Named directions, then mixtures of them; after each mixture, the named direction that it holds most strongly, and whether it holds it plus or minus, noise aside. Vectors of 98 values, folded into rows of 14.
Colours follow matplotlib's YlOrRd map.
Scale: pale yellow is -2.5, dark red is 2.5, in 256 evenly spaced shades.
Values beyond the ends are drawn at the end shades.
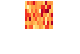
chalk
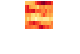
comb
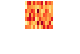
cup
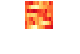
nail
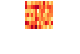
cup, minus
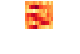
nail, minus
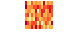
cup, minus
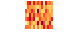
cup, plus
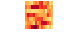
nail, minus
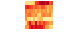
comb, plus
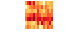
comb, minus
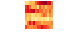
comb, plus
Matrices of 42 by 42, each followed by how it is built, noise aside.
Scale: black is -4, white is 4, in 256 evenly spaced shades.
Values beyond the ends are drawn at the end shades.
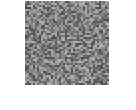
noise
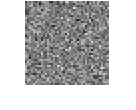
noise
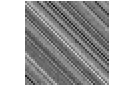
Toeplitz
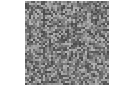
noise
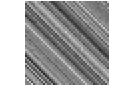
Toeplitz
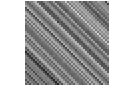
Toeplitz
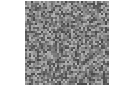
noise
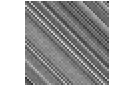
Toeplitz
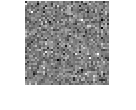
noise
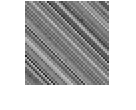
Toeplitz
